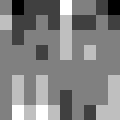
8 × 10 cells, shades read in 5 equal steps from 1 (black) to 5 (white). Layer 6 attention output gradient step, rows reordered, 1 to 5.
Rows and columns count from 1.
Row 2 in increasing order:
2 2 2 2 2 2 3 3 4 4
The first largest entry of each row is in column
6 1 6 6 1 2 2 2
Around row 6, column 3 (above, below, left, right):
3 3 4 4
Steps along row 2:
down same up down up down same up down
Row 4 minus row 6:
0 -1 0 -2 0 1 0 1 0 -1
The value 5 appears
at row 1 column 6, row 8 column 2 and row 8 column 4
